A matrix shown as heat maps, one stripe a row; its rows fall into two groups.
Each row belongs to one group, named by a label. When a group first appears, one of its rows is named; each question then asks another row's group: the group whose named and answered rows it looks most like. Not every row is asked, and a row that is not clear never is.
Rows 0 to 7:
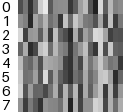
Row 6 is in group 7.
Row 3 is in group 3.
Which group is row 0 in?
3
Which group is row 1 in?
3
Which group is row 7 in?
7
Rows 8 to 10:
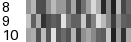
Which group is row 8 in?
3
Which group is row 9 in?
7
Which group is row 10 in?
3
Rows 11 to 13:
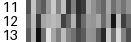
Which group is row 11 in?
3
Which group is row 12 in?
3
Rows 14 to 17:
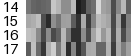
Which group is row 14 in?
3
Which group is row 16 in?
7
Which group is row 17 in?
3
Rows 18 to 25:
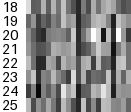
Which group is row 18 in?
7
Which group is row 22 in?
3
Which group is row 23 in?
3
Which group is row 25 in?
7
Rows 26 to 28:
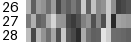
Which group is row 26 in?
7
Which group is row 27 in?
3
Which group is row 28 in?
7
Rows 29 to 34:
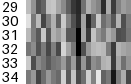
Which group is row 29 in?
3
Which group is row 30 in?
7
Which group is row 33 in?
7
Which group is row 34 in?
3
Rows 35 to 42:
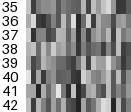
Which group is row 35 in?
7
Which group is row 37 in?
7
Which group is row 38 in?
3
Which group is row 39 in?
7
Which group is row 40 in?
7
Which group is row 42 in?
7
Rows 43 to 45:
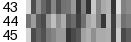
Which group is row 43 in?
7
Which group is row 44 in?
3
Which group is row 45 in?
7
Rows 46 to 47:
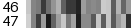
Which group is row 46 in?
7
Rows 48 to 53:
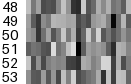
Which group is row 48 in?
7
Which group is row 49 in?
3
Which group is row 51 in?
3
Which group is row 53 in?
3
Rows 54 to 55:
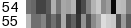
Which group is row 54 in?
3
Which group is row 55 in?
7
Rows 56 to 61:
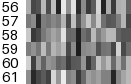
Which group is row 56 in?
3
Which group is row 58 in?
7
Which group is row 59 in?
3
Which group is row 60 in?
7
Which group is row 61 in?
3
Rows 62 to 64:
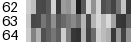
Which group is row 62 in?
3
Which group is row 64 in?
7
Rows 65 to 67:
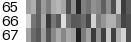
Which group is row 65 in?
3
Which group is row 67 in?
3
